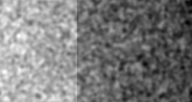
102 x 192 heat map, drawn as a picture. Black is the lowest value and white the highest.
Seam: vertical, 40% of the way across, the left part higher. Grain: blotchy. Slope: up to the left. Lone odd cells: none.
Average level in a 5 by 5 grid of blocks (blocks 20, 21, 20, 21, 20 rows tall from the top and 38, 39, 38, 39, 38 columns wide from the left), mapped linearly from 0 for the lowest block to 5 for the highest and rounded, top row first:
54110 | 54210 | 54210 | 54210 | 55210
